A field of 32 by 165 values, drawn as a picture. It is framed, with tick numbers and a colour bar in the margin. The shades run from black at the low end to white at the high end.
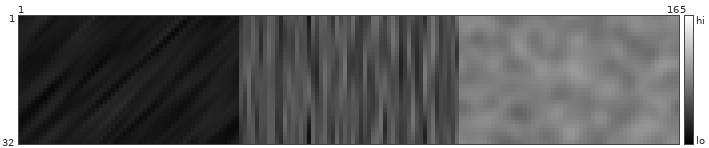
It is made of 1 by 3 panels. Panel 1,1: very low, slanting up to the right, faint in contrast. Panel 1,2: low, streaked downward. Panel 1,3: middling, blotchy, faint in contrast.
